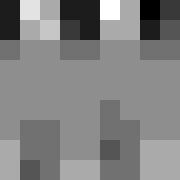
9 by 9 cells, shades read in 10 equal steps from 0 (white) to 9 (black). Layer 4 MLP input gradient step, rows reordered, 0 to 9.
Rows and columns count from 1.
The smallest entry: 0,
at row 1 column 6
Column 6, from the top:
0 3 4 4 4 5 5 6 5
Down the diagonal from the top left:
8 3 4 4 4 5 5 3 3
